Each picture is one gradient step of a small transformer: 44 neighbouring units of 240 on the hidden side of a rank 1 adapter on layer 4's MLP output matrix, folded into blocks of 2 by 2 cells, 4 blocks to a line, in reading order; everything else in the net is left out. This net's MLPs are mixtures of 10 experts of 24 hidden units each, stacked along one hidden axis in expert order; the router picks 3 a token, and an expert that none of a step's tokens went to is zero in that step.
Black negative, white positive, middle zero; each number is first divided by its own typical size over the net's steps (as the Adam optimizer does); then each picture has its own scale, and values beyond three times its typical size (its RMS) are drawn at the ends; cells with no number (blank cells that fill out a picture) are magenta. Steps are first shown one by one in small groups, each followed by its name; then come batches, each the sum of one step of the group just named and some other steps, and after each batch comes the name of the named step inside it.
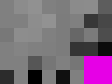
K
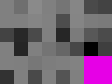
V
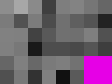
K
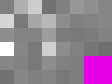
K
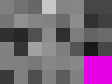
V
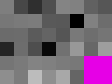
V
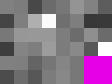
K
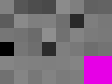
V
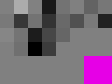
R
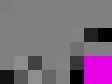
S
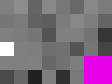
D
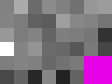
D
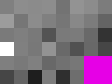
D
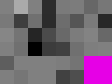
R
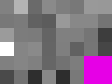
D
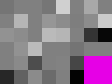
S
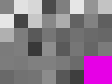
R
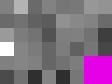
D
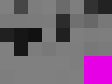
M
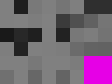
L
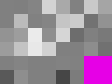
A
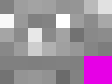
A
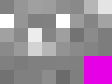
A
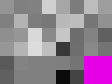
A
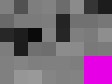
M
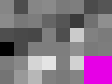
M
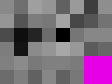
L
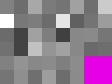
L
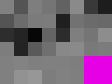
M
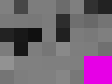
M
